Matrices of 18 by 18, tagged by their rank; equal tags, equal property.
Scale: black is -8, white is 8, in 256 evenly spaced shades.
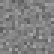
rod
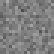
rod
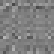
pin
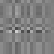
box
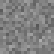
rod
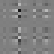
box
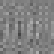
pin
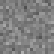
rod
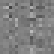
pin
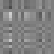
box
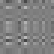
box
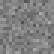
rod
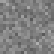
rod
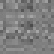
pin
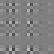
box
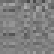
pin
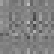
pin
